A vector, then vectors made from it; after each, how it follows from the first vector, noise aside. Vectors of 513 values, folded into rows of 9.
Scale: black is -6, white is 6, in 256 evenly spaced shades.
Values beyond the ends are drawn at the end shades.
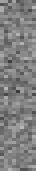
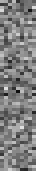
scaled up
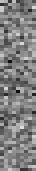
scaled up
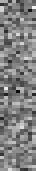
scaled up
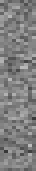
wrapped around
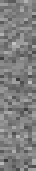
reversed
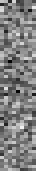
scaled up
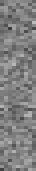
wrapped around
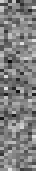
scaled up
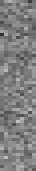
wrapped around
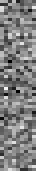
scaled up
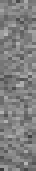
wrapped around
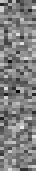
scaled up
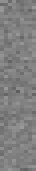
shrunk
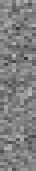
wrapped around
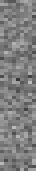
reversed
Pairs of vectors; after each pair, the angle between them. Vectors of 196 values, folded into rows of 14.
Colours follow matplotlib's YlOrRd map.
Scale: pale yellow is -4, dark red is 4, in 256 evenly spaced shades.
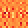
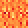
nearly parallel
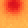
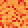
orthogonal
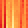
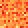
orthogonal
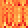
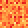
partly opposed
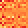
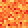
partly opposed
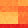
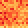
partly opposed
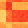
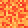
orthogonal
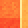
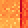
nearly opposite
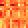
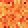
orthogonal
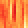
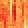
nearly parallel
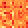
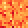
nearly opposite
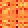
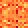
nearly parallel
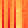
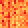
partly aligned
